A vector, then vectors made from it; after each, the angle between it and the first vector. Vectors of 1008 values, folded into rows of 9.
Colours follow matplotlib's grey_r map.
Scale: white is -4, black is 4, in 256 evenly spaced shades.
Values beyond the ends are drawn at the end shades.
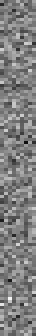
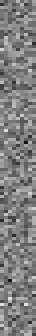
nearly parallel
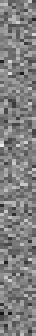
partly opposed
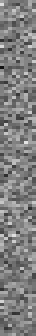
partly opposed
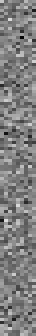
partly aligned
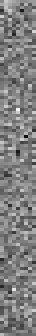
orthogonal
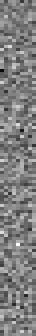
partly aligned
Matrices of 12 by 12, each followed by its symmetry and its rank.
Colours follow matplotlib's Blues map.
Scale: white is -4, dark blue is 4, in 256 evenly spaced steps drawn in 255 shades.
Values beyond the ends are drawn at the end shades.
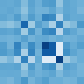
symmetric, rank two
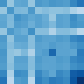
symmetric, rank two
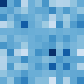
symmetric, rank two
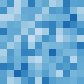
symmetric, full rank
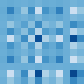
symmetric, rank one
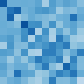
symmetric, full rank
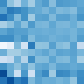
neither, rank two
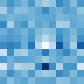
neither, rank two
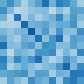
symmetric, full rank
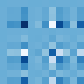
symmetric, rank one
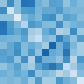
symmetric, full rank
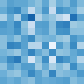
neither, rank two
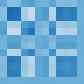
symmetric, rank one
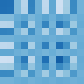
symmetric, rank one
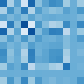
symmetric, rank two
